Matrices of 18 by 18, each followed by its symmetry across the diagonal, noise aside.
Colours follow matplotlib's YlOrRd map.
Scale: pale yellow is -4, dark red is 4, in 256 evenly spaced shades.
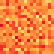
antisymmetric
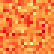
antisymmetric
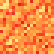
symmetric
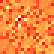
symmetric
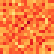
symmetric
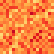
symmetric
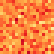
antisymmetric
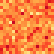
symmetric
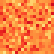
antisymmetric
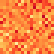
antisymmetric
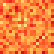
symmetric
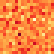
antisymmetric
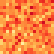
antisymmetric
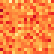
antisymmetric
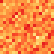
symmetric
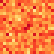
symmetric
